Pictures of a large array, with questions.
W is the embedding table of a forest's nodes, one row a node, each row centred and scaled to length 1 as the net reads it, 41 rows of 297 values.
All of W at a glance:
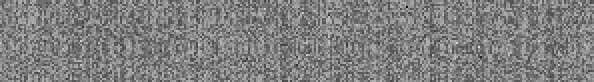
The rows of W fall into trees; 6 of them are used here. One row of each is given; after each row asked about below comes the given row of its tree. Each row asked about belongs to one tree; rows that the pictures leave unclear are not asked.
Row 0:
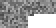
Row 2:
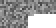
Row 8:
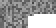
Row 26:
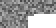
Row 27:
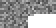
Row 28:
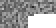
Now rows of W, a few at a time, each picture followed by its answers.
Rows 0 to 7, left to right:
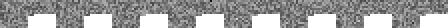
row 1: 0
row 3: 0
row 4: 26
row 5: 0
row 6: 26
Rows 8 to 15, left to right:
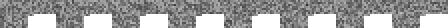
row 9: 0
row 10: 0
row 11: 0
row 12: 26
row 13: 28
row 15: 2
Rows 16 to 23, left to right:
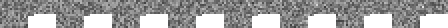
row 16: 28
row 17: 0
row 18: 8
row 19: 26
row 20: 27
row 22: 26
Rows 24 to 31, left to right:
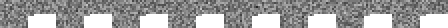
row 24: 26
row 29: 8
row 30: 2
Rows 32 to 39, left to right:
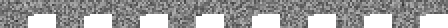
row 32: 27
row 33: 8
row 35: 0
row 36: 2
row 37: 26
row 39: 8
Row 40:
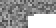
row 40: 26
